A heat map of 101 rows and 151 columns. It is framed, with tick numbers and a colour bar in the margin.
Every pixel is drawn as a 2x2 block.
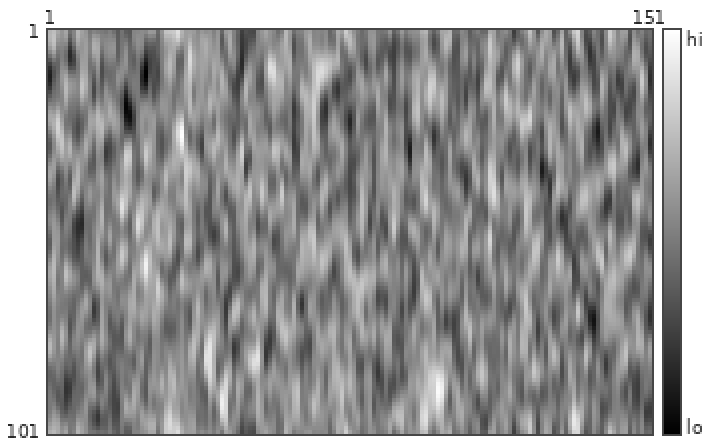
Average level on the scale: 50%. Grain: streaks running down. Mirror symmetry: none. Slope: none. Histogram: bell-shaped.
